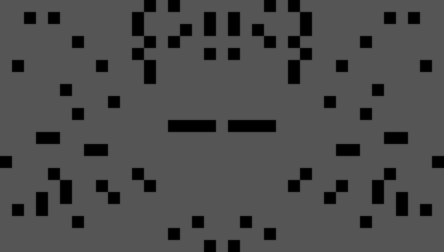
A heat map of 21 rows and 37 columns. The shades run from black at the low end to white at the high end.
Grain: fine. Calmest part: centre. Roughest part: top middle. Slope: none. Mirror symmetry: left to right. Average level on the scale: 30%.
